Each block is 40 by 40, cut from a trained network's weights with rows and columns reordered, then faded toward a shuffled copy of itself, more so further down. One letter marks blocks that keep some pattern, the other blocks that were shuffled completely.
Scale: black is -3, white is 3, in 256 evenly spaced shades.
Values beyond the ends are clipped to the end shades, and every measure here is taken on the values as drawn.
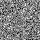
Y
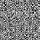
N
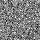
Y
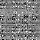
N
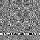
N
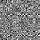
N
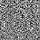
N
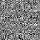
N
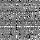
N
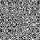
N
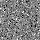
Y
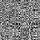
N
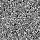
Y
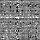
N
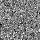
Y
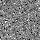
Y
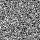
Y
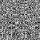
N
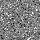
Y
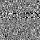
N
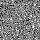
Y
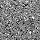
Y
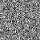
N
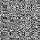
N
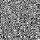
N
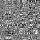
N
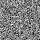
Y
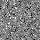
Y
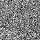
Y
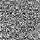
N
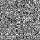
N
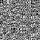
N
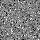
Y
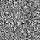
N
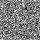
Y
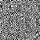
N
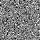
Y
